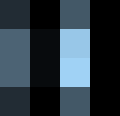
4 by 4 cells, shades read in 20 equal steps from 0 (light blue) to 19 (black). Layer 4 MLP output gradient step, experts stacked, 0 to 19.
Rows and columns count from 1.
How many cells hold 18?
2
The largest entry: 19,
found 6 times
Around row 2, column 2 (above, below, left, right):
19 18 10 1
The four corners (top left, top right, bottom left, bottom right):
15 19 15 19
